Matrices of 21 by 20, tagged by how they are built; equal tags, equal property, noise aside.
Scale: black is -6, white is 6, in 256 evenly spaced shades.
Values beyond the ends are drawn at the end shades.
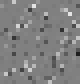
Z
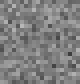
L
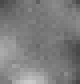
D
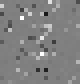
Z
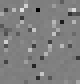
Z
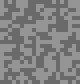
L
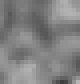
D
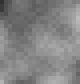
D
